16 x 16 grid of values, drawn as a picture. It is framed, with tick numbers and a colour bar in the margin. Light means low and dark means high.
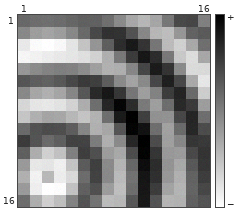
Concentric rings centre on the bottom left. On average the colour sits 50% of the way up the scale. The ninth with the highest average is the centre. No single row or column stands out from its neighbours.
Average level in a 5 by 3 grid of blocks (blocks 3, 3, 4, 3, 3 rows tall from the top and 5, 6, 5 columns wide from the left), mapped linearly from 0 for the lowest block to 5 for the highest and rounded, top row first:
143 | 233 | 254 | 255 | 044
